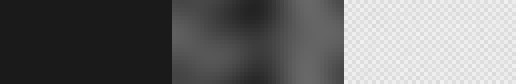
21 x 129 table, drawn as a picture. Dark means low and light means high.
The table splits into one row of 3 panels. Panel 1,1: very low, flat. Panel 1,2: low, smooth. Panel 1,3: very high, checkered, faint in contrast.
